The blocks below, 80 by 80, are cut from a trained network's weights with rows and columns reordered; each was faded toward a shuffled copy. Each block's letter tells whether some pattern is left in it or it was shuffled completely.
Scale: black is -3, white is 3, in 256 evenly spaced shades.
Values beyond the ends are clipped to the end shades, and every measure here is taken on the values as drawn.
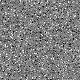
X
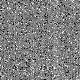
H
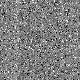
H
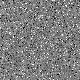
X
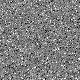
X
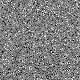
X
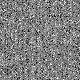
H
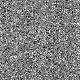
H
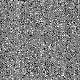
H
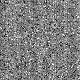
H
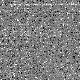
H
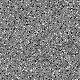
X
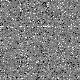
H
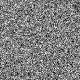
H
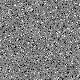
X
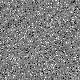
X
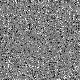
H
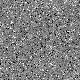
X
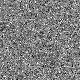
X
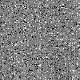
H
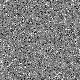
X
